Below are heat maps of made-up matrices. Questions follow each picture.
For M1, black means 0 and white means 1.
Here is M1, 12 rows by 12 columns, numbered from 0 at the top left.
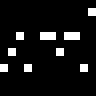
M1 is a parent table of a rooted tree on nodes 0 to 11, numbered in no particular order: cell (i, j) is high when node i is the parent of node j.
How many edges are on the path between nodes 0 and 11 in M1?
5
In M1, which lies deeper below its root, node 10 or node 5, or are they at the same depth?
node 10
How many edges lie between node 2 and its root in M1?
1
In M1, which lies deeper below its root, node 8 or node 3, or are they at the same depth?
node 3
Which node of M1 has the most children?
4
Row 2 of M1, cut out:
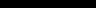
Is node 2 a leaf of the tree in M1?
yes
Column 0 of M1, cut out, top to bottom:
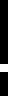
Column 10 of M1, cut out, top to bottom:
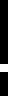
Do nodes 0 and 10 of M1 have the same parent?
yes
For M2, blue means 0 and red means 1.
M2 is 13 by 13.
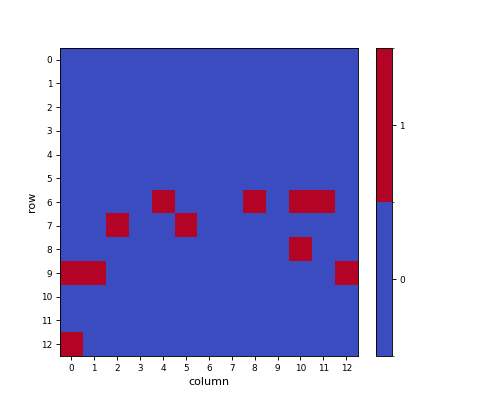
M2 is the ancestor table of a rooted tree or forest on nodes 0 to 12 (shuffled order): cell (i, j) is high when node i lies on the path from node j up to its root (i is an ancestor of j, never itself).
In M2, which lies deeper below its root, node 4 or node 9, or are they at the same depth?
node 4
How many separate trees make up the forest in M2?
4
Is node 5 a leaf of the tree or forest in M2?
yes
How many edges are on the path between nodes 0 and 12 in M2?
1
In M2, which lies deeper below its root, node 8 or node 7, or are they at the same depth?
node 8
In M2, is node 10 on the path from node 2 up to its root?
no
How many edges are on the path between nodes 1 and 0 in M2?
3
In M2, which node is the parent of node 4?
6
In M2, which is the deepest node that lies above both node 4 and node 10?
6
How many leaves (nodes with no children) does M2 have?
8
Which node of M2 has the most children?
6
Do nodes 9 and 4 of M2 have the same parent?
no
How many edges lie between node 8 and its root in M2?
1
